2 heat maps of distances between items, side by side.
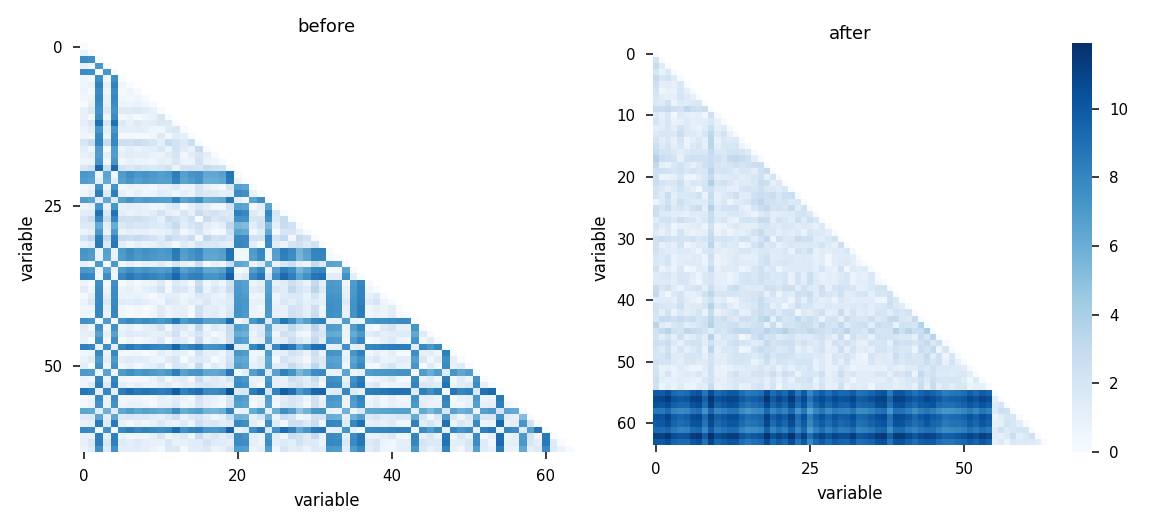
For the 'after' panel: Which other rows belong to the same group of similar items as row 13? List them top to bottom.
0, 1, 2, 3, 4, 5, 6, 7, 8, 9, 10, 11, 12, 14, 15, 16, 17, 18, 19, 20, 21, 22, 23, 24, 25, 26, 27, 28, 29, 30, 31, 32, 33, 34, 35, 36, 37, 38, 39, 40, 41, 42, 43, 44, 45, 46, 47, 48, 49, 50, 51, 52, 53, 54
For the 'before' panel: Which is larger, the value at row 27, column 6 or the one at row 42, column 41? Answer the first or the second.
the first
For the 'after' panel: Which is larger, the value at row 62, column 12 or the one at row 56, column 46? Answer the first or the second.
the first
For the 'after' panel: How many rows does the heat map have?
64
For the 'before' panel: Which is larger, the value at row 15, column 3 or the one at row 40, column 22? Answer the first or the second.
the first
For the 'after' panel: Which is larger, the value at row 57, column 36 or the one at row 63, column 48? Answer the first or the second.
the first
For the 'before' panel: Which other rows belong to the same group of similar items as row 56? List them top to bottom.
0, 1, 3, 5, 6, 7, 8, 9, 10, 11, 12, 13, 14, 15, 16, 17, 18, 19, 22, 23, 25, 26, 27, 28, 29, 30, 31, 34, 37, 38, 39, 40, 41, 42, 44, 45, 46, 48, 49, 50, 52, 53, 55, 58, 59, 61, 62, 63
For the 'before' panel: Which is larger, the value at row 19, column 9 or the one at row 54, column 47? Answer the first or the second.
the first
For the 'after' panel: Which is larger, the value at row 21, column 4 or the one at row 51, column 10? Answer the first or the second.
the first
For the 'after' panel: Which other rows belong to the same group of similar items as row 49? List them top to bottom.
0, 1, 2, 3, 4, 5, 6, 7, 8, 9, 10, 11, 12, 13, 14, 15, 16, 17, 18, 19, 20, 21, 22, 23, 24, 25, 26, 27, 28, 29, 30, 31, 32, 33, 34, 35, 36, 37, 38, 39, 40, 41, 42, 43, 44, 45, 46, 47, 48, 50, 51, 52, 53, 54
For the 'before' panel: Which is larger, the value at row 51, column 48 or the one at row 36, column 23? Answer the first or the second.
the second
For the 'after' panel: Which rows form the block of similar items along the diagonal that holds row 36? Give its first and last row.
0 to 54
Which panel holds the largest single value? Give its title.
after
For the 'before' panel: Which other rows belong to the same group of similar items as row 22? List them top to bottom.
0, 1, 3, 5, 6, 7, 8, 9, 10, 11, 12, 13, 14, 15, 16, 17, 18, 19, 23, 25, 26, 27, 28, 29, 30, 31, 34, 37, 38, 39, 40, 41, 42, 44, 45, 46, 48, 49, 50, 52, 53, 55, 56, 58, 59, 61, 62, 63
